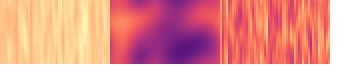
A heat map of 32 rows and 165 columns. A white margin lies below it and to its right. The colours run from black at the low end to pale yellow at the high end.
It is made of 1 by 3 panels. Panel 1,1: very high, streaked downward, faint in contrast. Panel 1,2: middling, smooth, strong in contrast. Panel 1,3: high, streaked downward.
